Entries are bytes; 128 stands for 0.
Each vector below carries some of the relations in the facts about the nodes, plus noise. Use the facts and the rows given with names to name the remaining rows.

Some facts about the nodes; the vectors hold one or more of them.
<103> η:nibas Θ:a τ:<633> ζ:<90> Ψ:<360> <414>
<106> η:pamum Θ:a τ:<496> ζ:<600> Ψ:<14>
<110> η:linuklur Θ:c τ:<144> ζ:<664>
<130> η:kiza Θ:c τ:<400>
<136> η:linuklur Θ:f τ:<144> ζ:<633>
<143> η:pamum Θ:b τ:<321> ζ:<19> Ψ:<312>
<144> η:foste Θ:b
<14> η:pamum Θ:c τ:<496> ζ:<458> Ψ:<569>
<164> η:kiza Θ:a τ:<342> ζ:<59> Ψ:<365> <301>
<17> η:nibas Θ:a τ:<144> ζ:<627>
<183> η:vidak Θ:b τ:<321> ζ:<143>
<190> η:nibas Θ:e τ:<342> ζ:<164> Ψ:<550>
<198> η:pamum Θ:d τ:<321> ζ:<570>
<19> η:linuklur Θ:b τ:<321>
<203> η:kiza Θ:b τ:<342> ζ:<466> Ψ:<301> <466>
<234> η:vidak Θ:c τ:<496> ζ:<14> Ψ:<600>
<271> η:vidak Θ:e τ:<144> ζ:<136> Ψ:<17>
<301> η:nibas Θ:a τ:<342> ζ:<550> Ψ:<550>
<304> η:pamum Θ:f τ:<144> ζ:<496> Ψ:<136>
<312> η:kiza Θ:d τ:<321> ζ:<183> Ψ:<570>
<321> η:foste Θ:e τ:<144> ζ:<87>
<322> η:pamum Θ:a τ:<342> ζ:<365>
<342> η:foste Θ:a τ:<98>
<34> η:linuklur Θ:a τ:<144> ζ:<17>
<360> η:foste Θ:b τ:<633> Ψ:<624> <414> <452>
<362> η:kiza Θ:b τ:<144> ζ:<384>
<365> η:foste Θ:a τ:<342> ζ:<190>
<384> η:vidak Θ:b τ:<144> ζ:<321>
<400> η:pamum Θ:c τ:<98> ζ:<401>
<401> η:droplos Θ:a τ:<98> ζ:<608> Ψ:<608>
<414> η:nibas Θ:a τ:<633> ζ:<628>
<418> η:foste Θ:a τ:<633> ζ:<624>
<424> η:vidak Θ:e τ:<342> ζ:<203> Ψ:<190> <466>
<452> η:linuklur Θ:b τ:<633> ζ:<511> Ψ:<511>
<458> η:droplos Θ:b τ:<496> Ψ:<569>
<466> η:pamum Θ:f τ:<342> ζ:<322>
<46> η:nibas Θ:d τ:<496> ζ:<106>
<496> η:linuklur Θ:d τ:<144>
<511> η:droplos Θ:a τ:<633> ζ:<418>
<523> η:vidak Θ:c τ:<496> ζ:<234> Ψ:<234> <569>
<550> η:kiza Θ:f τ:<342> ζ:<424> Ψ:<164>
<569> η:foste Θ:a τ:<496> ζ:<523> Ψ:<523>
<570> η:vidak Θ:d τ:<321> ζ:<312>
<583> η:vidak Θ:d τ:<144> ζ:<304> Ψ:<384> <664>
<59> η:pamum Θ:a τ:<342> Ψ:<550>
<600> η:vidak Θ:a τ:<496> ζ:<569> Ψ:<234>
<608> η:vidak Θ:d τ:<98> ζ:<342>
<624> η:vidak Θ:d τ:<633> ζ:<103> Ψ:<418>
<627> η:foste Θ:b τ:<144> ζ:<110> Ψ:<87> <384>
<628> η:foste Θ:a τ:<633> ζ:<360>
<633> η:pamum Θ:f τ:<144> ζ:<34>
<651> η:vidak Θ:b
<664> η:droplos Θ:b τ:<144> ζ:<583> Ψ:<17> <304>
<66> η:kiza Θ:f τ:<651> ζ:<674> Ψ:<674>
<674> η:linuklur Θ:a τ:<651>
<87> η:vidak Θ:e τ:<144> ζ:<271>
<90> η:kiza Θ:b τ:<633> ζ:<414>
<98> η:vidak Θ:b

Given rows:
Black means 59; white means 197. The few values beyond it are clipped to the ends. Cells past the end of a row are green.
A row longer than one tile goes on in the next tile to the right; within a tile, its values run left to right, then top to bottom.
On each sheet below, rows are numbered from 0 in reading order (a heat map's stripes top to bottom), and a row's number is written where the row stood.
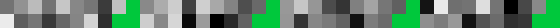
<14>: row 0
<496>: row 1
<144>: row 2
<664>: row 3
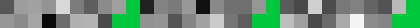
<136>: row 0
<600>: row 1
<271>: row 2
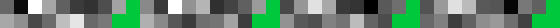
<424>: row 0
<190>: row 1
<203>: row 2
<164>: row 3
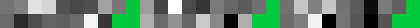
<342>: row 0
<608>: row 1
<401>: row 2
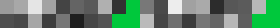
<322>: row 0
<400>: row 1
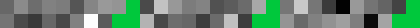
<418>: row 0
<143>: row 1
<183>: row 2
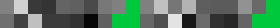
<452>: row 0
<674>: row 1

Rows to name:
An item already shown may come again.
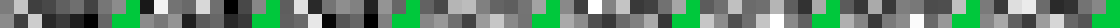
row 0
<452>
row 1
<664>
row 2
<511>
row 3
<66>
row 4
<190>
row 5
<523>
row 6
<624>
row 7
<550>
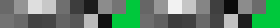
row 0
<59>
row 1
<59>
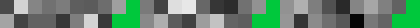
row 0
<143>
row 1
<550>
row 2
<144>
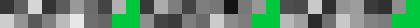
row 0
<234>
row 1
<90>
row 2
<583>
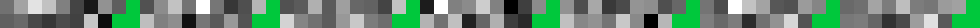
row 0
<59>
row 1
<110>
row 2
<312>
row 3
<458>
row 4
<570>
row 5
<466>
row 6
<633>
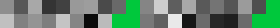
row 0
<570>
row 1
<674>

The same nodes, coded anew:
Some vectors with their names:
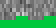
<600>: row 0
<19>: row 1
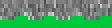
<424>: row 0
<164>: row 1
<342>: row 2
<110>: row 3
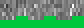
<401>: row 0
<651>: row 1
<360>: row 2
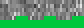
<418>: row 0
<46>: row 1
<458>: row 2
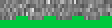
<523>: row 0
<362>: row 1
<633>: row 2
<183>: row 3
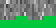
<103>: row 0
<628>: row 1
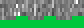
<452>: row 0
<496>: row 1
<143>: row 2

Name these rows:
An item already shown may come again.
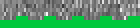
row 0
<198>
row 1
<674>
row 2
<14>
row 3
<304>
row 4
<569>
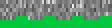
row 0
<14>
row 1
<466>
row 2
<664>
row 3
<130>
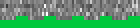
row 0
<144>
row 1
<452>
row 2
<312>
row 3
<106>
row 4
<458>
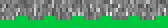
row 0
<321>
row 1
<496>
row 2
<600>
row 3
<234>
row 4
<90>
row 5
<511>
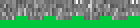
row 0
<401>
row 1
<34>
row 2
<203>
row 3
<583>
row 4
<203>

